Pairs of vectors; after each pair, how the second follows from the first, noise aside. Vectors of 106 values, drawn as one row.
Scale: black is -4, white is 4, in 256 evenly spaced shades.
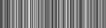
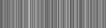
shrunk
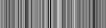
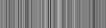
shrunk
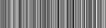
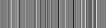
partly zeroed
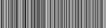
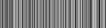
wrapped around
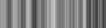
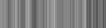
shrunk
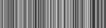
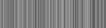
shrunk
